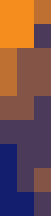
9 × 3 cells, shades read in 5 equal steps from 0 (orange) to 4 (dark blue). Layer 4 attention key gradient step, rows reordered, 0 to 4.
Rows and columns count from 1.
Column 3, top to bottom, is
1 3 2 2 3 3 3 2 3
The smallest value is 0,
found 4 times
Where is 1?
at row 1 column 3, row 3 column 1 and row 4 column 1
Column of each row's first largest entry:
3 3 2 2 3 1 1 1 1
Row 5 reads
2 2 3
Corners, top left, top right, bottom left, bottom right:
0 1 4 3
